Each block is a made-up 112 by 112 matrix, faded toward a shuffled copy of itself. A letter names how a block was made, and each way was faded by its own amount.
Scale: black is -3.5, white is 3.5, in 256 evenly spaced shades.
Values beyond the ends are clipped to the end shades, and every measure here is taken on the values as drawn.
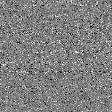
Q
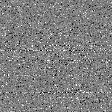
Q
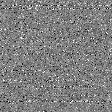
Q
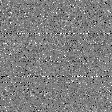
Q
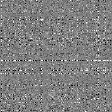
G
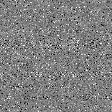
Q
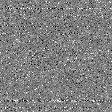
Q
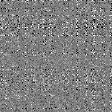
G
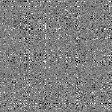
G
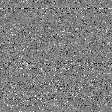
Q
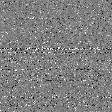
Q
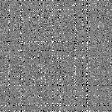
G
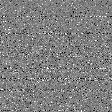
Q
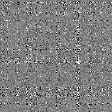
G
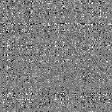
G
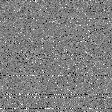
Q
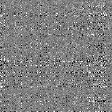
G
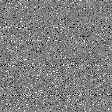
Q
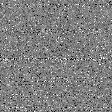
Q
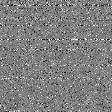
Q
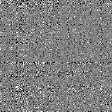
G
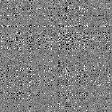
G
